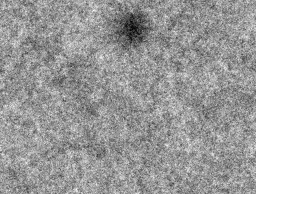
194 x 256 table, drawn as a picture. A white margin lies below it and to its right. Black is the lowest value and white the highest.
Dips: one, in the top middle. Ninth with the lowest average: top middle. Mirror symmetry: none. Odd rows or columns: none. Grain: blotchy.
